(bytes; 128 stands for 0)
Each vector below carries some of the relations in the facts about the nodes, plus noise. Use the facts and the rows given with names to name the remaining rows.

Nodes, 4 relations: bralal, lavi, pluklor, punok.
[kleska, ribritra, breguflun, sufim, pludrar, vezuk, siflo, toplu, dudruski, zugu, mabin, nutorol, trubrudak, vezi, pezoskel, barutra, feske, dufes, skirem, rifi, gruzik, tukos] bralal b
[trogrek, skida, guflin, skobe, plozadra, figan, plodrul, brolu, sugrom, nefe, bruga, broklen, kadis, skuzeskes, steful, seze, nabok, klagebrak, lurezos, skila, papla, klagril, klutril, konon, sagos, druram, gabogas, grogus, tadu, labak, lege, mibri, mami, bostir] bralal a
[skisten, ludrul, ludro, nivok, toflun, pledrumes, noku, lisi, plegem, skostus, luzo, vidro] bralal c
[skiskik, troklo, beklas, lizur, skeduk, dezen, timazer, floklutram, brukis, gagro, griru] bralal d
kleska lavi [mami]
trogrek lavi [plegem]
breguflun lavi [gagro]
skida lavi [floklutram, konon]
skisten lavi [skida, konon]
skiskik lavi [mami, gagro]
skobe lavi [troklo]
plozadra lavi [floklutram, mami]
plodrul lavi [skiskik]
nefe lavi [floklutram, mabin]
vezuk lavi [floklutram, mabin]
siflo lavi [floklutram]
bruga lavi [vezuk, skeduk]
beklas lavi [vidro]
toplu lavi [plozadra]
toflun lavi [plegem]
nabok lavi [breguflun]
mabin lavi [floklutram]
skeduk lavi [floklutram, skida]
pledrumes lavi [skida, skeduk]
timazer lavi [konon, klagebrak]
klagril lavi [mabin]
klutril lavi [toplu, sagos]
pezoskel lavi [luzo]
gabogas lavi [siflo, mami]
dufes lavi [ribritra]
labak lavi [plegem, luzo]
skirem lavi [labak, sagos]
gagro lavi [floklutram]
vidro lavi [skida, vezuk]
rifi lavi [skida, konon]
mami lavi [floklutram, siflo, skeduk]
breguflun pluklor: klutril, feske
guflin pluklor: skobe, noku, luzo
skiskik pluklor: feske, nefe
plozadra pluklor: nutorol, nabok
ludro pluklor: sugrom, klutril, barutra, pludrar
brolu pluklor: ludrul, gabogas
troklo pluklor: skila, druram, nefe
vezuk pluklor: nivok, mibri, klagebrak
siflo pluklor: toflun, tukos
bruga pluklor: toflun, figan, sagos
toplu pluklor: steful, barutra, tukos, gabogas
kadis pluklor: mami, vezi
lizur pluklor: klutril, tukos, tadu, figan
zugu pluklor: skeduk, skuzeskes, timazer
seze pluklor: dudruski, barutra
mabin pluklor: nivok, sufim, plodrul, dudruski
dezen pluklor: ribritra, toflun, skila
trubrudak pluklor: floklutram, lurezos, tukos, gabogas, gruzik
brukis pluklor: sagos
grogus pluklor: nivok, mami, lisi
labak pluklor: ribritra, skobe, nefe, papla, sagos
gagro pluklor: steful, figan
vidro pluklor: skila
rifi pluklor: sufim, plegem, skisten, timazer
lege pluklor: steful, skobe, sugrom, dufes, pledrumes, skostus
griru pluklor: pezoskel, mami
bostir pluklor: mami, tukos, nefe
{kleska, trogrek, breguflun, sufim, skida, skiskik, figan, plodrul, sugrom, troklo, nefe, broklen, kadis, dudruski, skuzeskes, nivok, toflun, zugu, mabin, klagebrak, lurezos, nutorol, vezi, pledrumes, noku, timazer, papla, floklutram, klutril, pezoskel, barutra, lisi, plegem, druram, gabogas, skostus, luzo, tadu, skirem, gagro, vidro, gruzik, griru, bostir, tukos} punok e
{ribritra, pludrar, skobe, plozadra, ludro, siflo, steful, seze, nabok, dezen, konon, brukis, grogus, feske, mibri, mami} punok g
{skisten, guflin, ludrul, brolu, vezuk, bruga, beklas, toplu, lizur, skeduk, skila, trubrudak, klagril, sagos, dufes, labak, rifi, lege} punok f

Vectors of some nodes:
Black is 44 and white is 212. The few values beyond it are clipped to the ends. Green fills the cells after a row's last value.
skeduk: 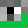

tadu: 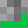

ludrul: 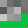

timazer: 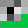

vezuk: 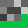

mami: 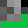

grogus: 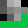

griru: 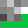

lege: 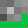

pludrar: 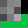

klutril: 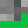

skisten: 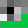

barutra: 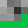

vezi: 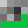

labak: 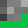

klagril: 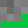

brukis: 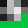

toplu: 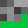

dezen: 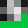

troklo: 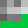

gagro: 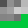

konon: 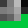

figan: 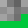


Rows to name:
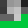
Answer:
ludro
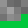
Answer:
skila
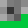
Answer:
plodrul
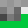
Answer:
kadis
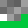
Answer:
pledrumes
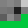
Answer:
skirem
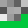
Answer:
luzo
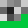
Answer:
plegem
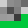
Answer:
klagebrak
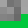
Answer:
broklen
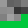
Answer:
dufes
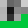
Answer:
skuzeskes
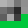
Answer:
pezoskel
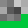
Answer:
mabin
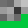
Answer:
breguflun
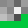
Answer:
floklutram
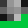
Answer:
seze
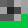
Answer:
rifi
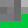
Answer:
trogrek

